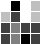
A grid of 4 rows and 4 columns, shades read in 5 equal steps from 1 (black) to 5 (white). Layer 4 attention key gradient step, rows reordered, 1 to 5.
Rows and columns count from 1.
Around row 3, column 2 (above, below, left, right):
2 3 2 2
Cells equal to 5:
3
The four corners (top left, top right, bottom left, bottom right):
5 4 2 2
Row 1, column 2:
1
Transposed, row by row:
5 4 2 2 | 1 2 3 3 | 5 5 2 1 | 4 4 2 2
